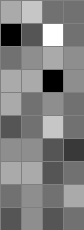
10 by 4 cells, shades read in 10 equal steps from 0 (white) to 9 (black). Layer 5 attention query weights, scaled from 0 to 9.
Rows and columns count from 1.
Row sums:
15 20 16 19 17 18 21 17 17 21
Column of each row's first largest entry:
3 1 1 3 2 1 4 3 1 1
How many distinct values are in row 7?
3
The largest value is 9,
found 2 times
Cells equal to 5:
12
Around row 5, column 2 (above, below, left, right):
3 5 3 4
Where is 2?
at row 1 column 2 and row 6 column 3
